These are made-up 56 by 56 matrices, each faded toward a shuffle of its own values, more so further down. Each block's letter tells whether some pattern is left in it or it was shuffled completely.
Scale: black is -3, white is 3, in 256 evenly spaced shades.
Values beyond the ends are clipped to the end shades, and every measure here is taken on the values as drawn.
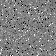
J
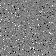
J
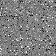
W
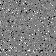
W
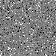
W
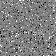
W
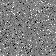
J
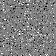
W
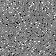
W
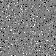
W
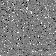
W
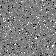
W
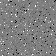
J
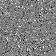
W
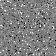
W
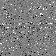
W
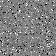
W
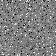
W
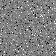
J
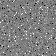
J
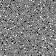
J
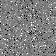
W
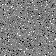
J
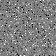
J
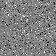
J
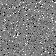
J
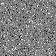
J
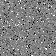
J
